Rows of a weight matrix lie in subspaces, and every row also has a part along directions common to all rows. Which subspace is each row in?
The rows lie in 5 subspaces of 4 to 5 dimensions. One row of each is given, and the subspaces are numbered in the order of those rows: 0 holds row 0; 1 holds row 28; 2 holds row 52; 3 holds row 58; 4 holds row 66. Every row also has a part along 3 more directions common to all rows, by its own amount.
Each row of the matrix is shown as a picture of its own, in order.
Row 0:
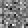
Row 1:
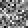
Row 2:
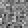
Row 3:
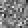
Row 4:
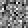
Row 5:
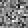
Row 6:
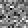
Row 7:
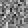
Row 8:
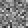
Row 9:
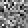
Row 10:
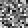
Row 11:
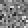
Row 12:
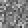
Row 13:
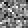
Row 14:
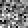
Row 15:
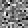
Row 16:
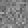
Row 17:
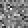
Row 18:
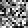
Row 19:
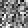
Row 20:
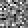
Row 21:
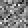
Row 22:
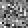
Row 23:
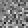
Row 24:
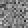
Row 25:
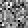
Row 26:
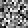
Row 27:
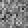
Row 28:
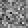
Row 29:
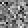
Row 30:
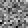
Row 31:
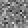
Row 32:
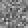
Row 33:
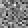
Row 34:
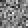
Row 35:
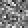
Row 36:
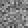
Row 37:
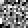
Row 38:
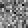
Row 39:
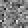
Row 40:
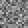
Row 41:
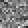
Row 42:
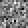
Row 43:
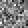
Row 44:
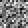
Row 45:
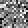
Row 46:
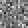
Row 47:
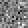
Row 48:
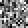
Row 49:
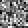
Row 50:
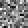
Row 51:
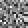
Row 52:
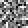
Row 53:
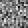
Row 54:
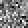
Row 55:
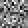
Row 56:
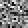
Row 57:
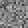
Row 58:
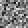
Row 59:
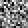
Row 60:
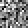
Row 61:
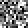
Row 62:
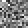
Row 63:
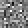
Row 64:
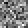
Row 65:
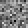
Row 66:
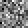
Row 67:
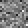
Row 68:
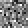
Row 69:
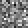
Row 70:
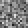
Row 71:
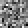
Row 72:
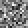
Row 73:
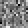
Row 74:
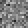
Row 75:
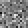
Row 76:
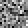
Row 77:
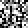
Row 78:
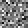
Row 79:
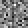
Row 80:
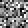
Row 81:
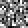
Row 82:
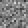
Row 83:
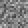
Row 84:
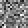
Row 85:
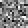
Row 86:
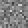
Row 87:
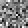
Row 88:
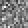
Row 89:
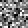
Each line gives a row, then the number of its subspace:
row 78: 1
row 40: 1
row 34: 2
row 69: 1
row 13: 2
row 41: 2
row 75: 0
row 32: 4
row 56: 4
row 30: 2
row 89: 0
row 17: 4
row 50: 0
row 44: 3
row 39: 2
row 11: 4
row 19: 3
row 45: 3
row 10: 0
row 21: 4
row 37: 3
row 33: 1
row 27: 0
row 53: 2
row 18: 1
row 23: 2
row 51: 2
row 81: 0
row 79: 1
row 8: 1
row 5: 2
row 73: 3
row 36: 1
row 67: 0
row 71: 0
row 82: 3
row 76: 4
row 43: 4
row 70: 0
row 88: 0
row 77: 3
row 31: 1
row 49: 0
